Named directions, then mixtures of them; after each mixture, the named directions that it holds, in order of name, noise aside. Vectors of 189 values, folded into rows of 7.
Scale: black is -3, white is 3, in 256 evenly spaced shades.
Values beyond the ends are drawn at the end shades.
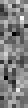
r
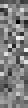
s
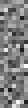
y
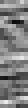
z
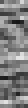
z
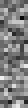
y, z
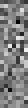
s, y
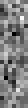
r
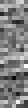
y, z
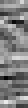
z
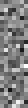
y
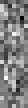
r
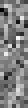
r, s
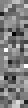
r, y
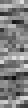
y, z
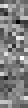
s, z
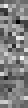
s, z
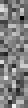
r, y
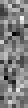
r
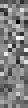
s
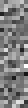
y, z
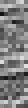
y, z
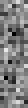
r, y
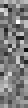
s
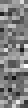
y, z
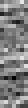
y, z
